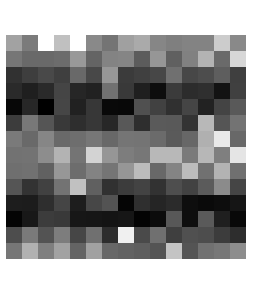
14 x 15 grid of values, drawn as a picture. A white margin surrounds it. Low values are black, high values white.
Stripes: horizontal, repeating 2 times. Calmest part: middle left. Roughest part: middle right. Odd rows or columns: none.
